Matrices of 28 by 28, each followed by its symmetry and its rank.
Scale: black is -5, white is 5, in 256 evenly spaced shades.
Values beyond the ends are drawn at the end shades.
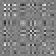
symmetric, rank three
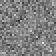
symmetric, full rank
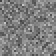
symmetric, full rank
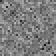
symmetric, full rank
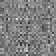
neither, rank five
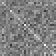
symmetric, rank five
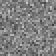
neither, full rank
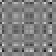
symmetric, rank one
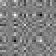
symmetric, rank three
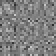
neither, rank five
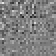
neither, rank five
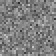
neither, full rank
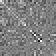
symmetric, rank five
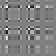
symmetric, rank one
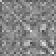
symmetric, rank five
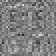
neither, rank five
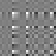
symmetric, rank one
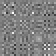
symmetric, rank three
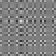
symmetric, rank one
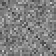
symmetric, full rank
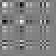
symmetric, rank one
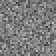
neither, full rank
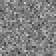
neither, full rank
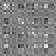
symmetric, rank three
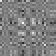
symmetric, rank three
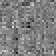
neither, rank five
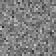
neither, full rank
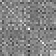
symmetric, rank five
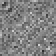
symmetric, full rank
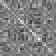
symmetric, rank five
